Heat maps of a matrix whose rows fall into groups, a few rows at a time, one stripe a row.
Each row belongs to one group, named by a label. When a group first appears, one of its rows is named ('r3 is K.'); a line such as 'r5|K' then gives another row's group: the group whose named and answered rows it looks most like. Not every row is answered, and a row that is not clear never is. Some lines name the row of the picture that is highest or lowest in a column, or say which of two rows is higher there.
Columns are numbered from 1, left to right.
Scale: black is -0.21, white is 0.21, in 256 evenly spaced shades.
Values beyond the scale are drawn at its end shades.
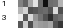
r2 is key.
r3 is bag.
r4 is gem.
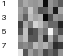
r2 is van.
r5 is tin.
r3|bag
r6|tin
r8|bag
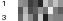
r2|tin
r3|tin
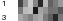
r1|van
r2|tin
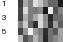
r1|gem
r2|tin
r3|gem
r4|key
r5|van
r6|bag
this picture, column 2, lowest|6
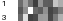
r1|key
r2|van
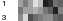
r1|bag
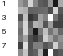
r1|van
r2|key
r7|key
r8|tin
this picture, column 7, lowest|2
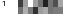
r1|van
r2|key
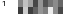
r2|tin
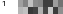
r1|bag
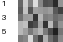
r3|tin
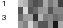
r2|key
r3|tin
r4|van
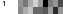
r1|bag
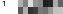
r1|bag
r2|key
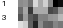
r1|gem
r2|gem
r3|key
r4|key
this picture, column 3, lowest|2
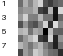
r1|gem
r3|gem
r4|key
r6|van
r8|gem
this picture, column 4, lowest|4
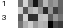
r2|bag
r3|key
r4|gem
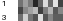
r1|key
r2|van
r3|tin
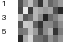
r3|bag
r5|van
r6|van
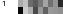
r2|tin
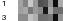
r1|van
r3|van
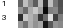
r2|bag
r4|bag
